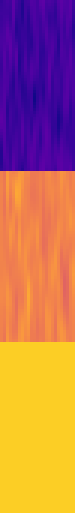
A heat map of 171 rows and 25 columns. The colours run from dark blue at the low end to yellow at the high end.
It is made of 3 by 1 panels. Panel 1,1: very low, streaked downward, faint in contrast. Panel 2,1: high, streaked downward, faint in contrast. Panel 3,1: very high, flat.
